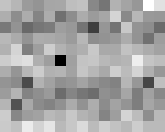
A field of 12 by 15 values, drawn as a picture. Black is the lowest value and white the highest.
No single row or column stands out from its neighbours. Horizontal stripes repeat 2 times down the table. There is no overall slope.
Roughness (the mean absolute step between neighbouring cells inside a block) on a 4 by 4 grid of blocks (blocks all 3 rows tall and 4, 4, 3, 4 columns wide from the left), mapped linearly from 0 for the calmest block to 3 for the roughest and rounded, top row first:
1132
1301
2113
2111
